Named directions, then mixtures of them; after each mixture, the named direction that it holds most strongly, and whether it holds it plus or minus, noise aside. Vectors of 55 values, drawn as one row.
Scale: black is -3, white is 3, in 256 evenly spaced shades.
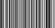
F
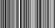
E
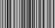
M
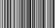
M, plus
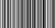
F, minus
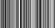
E, plus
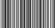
E, plus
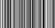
M, plus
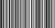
F, plus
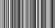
F, minus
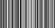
M, minus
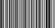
F, plus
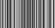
M, plus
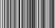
E, minus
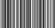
E, plus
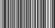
F, minus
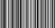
M, minus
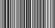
F, minus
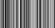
E, plus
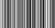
F, minus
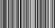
E, plus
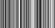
E, plus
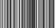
M, plus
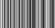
F, minus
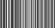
M, minus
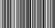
F, minus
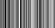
E, plus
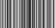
M, plus
